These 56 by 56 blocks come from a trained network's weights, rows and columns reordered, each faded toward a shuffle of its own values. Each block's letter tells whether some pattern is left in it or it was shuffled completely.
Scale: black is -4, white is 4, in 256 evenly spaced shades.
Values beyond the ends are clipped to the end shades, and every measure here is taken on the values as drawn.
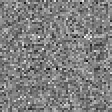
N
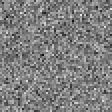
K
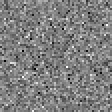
K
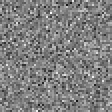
K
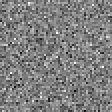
K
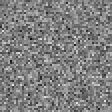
N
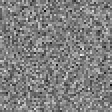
K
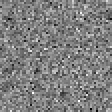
N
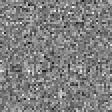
N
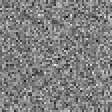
N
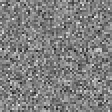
N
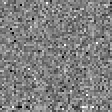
N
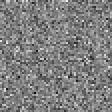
N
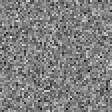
K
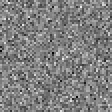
K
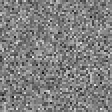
N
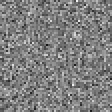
K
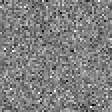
K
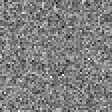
K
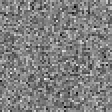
N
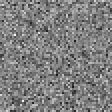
N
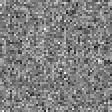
N
